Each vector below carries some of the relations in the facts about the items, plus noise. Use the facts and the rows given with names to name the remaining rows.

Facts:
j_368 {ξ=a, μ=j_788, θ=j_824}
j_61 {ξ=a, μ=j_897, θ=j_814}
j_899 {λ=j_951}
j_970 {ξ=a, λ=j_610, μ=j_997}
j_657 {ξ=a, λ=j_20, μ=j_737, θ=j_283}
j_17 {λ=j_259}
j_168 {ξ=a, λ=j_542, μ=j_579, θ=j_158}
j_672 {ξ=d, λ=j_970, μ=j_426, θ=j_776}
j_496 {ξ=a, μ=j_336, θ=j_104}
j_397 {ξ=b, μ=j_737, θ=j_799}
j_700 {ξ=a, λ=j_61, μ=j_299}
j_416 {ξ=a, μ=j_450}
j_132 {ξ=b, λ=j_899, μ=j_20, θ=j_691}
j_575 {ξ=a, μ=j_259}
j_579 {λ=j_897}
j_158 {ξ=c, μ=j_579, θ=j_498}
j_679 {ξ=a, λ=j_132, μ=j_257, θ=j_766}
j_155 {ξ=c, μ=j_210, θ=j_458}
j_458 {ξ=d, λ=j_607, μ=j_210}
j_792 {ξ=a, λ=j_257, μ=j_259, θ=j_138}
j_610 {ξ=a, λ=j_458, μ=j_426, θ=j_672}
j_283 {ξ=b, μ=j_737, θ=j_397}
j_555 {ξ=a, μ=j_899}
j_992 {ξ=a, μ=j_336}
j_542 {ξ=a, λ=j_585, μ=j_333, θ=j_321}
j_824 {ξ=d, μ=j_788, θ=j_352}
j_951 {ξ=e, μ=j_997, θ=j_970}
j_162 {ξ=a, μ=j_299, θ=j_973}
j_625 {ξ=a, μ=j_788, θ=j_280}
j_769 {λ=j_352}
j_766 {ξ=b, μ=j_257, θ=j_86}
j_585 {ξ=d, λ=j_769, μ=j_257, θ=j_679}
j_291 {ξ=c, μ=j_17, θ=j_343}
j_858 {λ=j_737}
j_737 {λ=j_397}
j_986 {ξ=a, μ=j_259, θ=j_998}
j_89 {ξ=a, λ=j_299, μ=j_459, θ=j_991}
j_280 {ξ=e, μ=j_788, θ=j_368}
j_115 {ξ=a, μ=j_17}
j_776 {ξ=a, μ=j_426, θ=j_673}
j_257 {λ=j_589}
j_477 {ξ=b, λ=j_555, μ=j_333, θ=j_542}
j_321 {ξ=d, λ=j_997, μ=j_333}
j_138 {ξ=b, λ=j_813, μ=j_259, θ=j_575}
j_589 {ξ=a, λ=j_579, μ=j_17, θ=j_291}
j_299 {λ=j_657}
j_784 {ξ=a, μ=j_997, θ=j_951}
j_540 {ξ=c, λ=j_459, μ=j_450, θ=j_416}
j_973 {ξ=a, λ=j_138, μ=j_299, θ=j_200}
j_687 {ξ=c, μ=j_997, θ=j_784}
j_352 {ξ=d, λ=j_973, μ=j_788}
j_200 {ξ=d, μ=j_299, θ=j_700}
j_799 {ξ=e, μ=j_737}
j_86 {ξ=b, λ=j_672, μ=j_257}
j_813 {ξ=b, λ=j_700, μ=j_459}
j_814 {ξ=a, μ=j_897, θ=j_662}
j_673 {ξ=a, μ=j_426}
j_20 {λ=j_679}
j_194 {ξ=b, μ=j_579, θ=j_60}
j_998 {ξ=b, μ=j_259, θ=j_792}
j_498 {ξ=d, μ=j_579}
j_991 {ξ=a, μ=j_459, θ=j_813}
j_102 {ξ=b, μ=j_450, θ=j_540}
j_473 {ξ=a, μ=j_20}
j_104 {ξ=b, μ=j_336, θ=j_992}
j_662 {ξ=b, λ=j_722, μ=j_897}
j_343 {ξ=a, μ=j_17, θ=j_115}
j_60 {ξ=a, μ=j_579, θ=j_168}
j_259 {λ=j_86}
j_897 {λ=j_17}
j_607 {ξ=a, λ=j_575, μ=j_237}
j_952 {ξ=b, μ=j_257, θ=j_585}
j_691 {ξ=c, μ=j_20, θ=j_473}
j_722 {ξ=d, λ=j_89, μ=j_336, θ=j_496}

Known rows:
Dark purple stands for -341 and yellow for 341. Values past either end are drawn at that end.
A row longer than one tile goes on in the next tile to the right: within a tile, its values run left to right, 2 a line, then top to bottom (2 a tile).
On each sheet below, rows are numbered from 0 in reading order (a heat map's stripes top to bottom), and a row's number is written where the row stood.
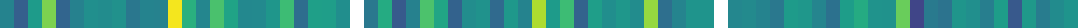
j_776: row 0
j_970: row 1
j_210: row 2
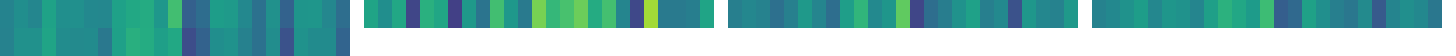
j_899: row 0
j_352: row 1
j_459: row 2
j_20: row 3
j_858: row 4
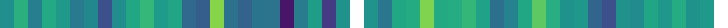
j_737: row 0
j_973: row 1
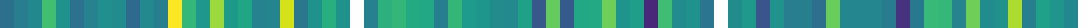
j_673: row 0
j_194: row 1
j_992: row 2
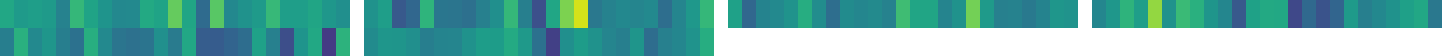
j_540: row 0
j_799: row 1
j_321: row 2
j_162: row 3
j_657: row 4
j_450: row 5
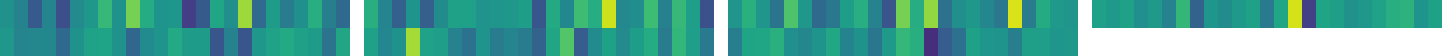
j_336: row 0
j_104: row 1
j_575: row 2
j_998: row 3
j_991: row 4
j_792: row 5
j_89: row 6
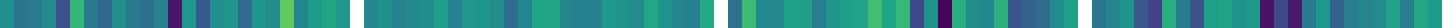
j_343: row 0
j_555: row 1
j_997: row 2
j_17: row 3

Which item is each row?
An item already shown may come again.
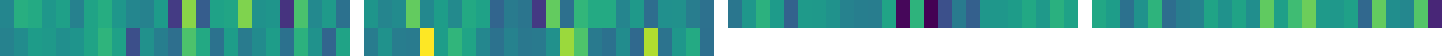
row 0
j_194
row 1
j_168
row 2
j_589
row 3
j_766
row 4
j_60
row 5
j_700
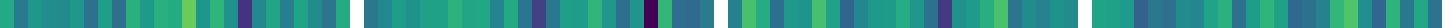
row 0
j_280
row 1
j_579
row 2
j_687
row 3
j_952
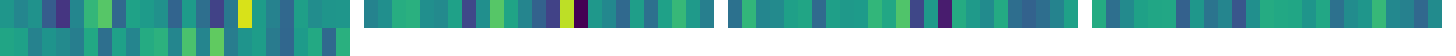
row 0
j_722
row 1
j_259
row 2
j_997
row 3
j_368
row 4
j_283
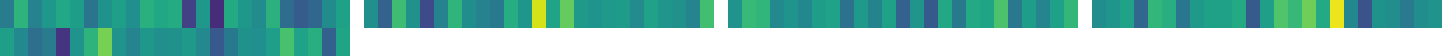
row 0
j_997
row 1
j_672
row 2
j_155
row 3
j_498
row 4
j_496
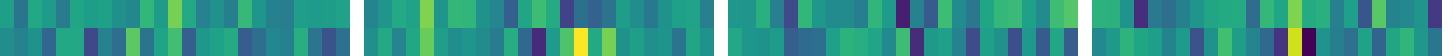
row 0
j_458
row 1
j_162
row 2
j_291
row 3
j_86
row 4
j_788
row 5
j_158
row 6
j_257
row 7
j_259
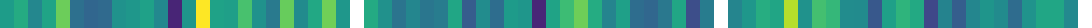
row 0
j_138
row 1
j_397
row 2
j_162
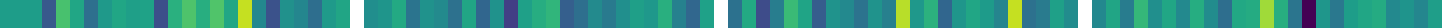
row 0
j_498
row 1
j_625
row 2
j_970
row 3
j_784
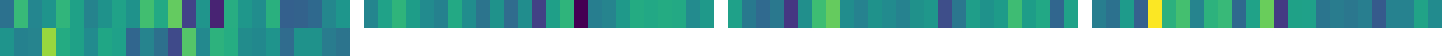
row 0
j_997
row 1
j_986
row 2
j_496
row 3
j_299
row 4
j_168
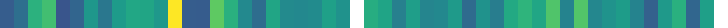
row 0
j_426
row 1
j_283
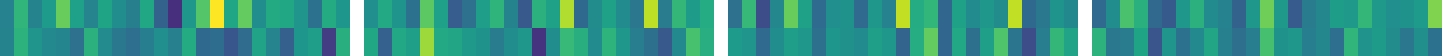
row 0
j_158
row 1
j_575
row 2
j_970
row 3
j_610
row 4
j_657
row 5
j_200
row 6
j_951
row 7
j_679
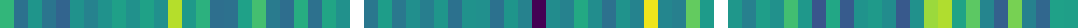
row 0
j_585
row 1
j_115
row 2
j_824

